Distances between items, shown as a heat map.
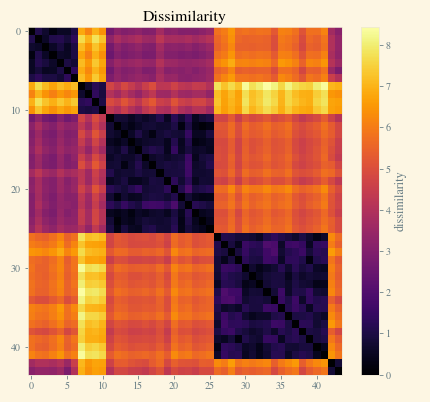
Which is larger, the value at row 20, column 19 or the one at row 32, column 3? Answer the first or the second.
the second
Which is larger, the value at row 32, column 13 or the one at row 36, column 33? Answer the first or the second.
the first
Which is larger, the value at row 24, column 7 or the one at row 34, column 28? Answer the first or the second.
the first
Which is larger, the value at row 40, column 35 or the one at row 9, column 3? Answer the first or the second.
the second
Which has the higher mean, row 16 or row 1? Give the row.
1
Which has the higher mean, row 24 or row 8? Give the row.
8
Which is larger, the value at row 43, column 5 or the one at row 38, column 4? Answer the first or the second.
the second
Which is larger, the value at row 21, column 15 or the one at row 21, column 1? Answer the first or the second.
the second
